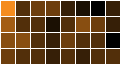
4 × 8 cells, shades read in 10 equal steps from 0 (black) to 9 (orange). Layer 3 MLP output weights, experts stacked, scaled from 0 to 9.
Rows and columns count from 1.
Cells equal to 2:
6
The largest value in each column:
9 5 4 4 4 5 4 3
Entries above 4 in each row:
1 2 2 0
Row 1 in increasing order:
0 1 2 2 3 4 4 9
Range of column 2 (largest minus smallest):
2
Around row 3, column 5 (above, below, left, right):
3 3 2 3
